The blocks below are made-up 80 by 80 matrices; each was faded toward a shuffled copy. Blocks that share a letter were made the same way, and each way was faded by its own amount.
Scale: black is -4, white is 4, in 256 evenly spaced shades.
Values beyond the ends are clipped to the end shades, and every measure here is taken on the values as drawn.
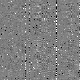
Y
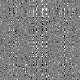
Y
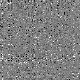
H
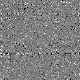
H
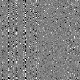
Y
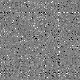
H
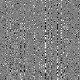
Y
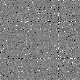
H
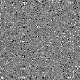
H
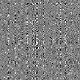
Y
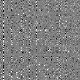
Y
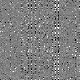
Y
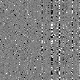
Y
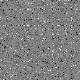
H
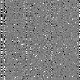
Y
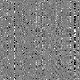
Y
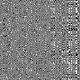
Y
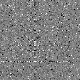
H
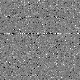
H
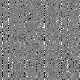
Y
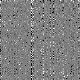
Y
